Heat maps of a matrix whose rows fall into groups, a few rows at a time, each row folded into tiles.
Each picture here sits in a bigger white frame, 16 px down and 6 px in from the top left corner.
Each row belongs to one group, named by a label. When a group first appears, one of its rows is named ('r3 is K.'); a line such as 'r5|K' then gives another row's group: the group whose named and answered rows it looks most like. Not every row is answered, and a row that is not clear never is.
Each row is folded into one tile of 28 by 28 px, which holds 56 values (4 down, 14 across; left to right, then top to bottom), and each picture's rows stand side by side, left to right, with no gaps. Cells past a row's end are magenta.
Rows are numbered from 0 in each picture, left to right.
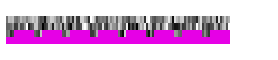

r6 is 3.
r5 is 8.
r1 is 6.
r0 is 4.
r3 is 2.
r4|6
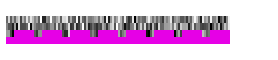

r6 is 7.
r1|6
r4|6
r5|2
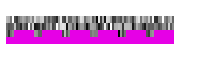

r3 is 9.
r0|6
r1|3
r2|7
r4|7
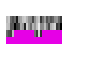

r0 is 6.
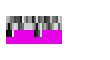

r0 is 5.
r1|5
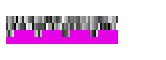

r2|2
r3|6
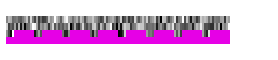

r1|7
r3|8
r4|5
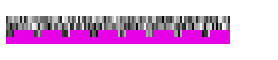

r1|7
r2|2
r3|4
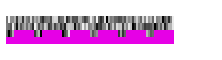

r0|2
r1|7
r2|5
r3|6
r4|7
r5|3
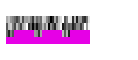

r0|8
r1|3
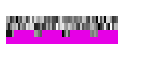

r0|5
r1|3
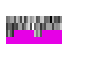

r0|4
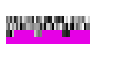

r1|9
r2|4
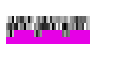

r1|6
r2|3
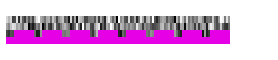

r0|8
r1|2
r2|9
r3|5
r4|8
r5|6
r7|7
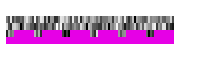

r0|7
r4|6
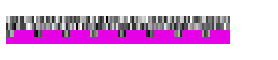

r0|2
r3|6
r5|8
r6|9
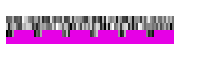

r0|5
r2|9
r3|5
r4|5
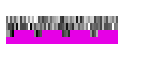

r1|8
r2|4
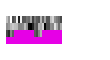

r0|8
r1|5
